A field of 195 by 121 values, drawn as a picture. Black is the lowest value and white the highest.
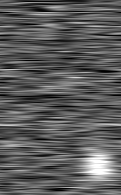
Mirror symmetry: none. Bumps: one, in the bottom right. Ninth with the highest average: bottom right. Grain: streaks across.
